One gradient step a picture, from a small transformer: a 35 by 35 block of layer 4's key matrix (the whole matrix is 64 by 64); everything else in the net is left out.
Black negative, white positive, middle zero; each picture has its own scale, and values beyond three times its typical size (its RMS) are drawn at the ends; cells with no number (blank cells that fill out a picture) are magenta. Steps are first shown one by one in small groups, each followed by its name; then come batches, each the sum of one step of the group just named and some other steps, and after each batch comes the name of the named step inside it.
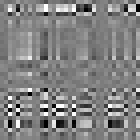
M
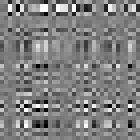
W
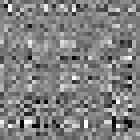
W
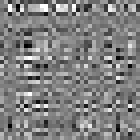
W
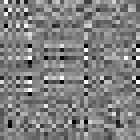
M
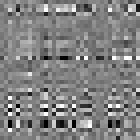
M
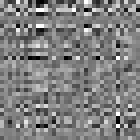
W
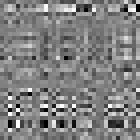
M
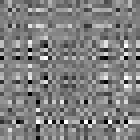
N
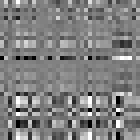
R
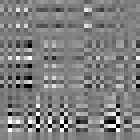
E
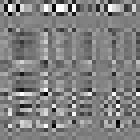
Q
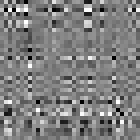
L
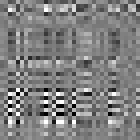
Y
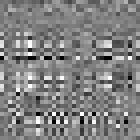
Y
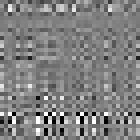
Q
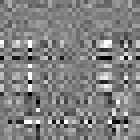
N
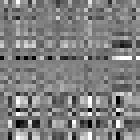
R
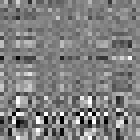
R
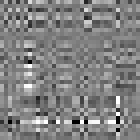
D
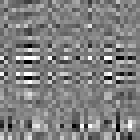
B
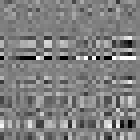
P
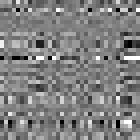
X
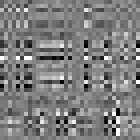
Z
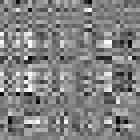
B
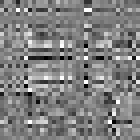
Z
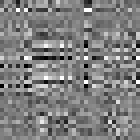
Z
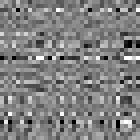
X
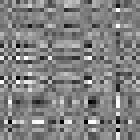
B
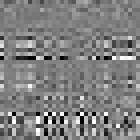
P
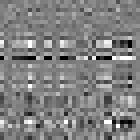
P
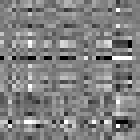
P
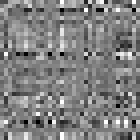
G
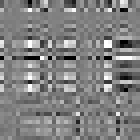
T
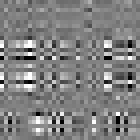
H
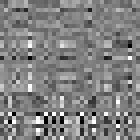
G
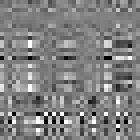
T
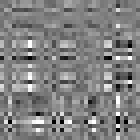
H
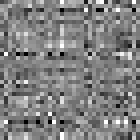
G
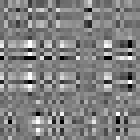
H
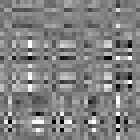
H
